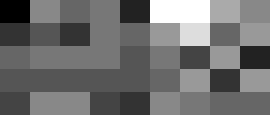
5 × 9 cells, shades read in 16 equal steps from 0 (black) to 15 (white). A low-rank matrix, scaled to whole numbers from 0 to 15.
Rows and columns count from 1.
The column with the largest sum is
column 7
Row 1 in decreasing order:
15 15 10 8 8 7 6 2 0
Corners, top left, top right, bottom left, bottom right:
0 8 4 6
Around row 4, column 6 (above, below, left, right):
7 8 5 9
